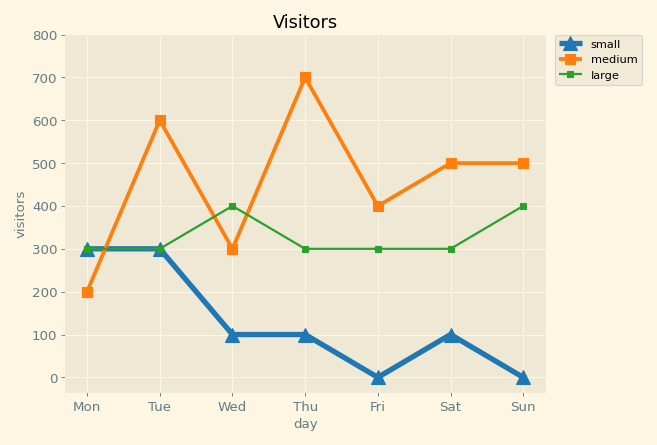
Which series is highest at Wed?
large
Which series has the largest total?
medium
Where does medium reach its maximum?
Thu
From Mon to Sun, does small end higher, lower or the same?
lower
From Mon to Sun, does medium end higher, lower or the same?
higher
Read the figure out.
Title: Visitors
x-axis: day, ticks Mon Tue Wed Thu Fri Sat Sun
y-axis: visitors, ticks 0 100 200 300 400 500 600 700 800
Legend: small, medium, large
Values:
small: 300 300 100 100 0 100 0
medium: 200 600 300 700 400 500 500
large: 300 300 400 300 300 300 400
